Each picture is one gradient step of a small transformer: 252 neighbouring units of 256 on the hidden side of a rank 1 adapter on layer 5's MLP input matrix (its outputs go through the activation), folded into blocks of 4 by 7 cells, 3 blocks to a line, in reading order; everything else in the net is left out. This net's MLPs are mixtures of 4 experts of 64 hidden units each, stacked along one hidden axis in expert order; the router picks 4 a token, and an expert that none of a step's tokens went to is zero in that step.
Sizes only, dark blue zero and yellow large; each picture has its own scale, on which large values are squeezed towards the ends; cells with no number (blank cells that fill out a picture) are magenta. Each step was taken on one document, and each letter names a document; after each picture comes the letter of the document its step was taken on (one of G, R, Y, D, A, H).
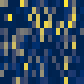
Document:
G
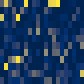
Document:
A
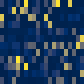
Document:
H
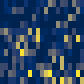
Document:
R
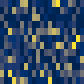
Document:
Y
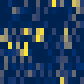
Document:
R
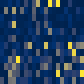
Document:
H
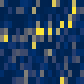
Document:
G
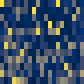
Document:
Y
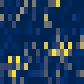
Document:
H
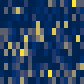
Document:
R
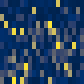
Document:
Y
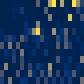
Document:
R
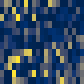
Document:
A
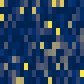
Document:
Y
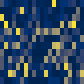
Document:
Y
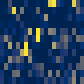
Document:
R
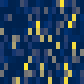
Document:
G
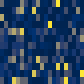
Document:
Y
